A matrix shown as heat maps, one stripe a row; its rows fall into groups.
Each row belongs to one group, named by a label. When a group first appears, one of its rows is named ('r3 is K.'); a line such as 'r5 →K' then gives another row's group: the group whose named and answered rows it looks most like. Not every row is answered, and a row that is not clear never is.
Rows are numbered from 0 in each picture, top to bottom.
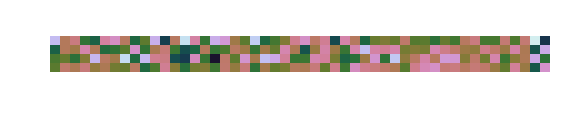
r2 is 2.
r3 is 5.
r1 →5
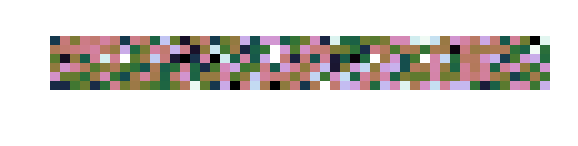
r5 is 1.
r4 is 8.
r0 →5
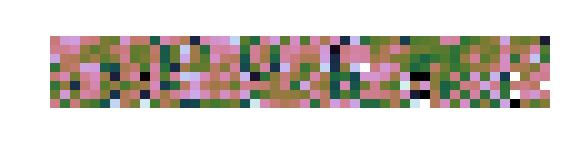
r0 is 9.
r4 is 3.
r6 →3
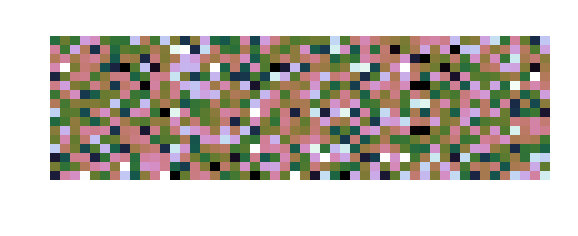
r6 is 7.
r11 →9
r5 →3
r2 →3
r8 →8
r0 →5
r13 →1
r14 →2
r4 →1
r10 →3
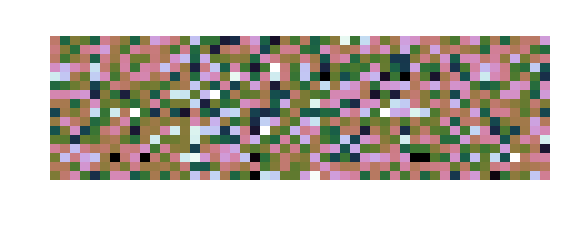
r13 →3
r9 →7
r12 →9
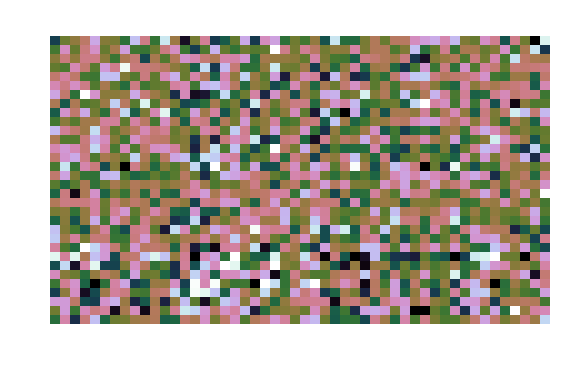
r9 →5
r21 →8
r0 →5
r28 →7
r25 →9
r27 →7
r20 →2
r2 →3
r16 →1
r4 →5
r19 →2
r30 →3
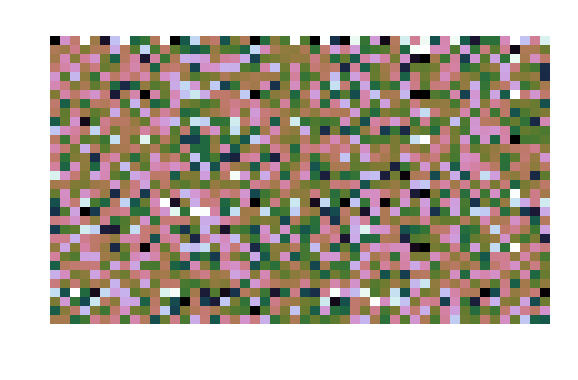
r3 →9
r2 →3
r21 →5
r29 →2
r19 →7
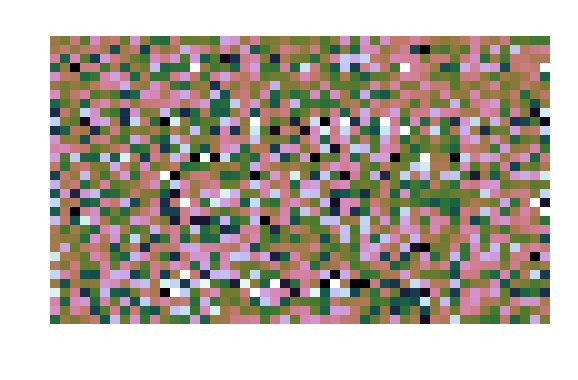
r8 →5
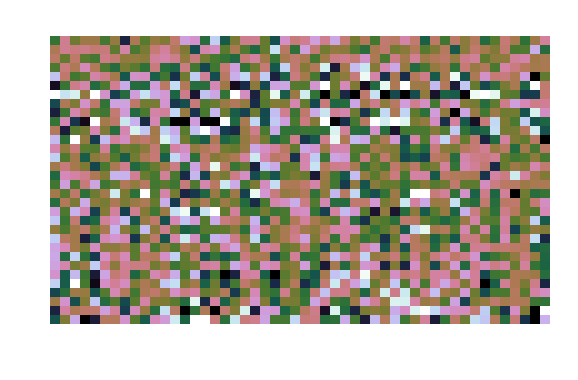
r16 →9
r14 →7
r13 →8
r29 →2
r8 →1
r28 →1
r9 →2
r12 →8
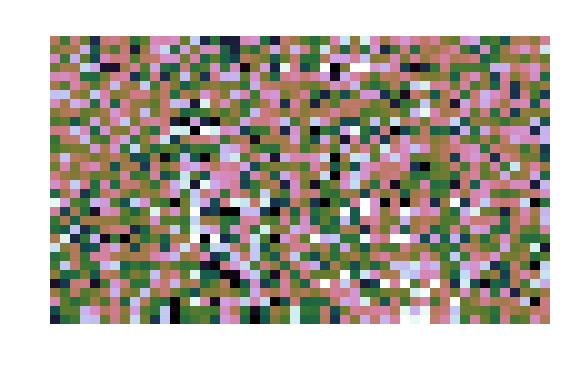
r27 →1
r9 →2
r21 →7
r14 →3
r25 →5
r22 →2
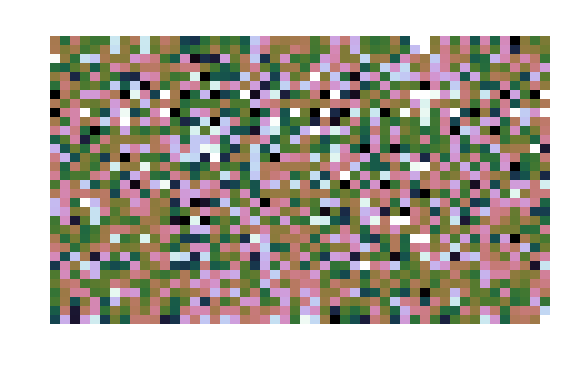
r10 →7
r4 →2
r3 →1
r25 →5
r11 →7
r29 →2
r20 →2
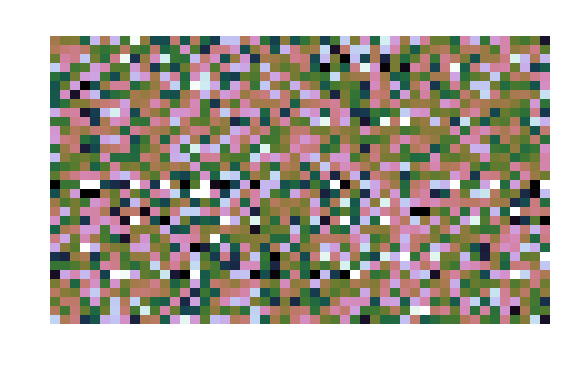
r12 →7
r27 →2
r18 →8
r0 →8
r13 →8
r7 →2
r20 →8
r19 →3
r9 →1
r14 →1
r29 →8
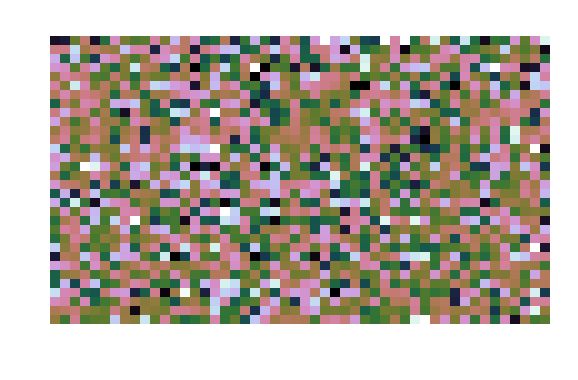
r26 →1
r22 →1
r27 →9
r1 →9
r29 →7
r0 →1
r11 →3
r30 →7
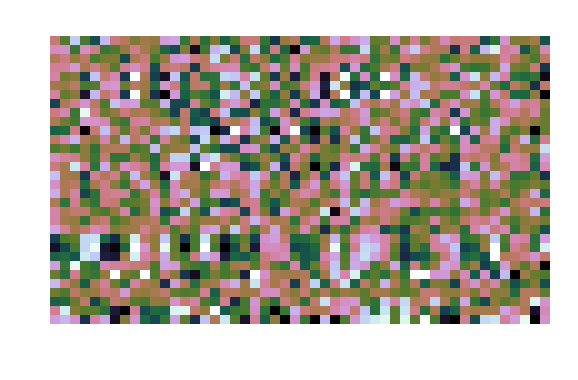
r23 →5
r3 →9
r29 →1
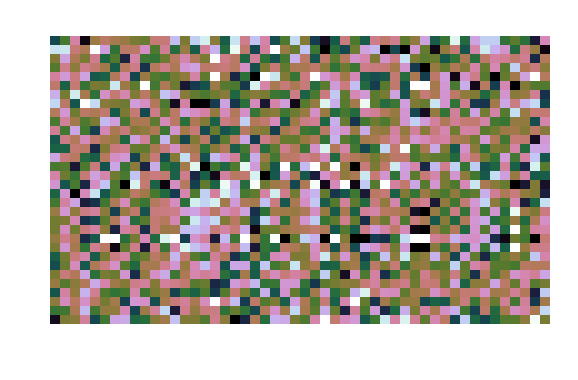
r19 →3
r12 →1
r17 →9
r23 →3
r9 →5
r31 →1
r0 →7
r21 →3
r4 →7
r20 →7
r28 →5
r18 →7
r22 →5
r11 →5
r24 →1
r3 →3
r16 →8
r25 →7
